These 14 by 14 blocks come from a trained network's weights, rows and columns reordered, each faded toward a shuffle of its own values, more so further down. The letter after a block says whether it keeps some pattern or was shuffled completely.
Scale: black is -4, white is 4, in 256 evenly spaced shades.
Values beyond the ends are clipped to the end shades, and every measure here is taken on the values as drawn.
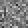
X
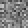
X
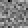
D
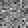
X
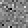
X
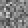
D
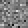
X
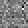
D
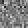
D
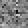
D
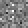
X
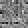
D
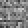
D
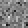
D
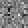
D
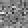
D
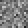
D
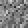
D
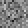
X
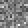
X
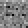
D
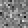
X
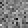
X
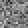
X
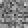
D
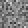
X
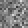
X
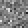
X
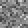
X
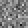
X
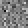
X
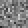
X
